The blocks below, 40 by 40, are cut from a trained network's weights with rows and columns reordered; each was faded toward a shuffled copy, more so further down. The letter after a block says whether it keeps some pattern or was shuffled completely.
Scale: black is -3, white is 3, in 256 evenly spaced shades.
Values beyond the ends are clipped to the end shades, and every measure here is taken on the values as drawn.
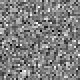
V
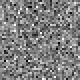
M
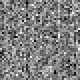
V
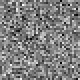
V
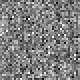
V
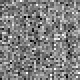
V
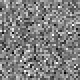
M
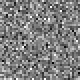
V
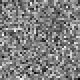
M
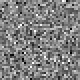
M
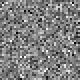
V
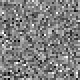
M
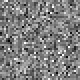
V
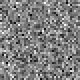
M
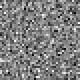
M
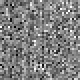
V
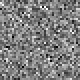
M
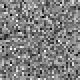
M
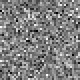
M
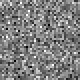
M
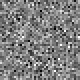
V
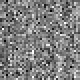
V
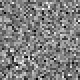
M
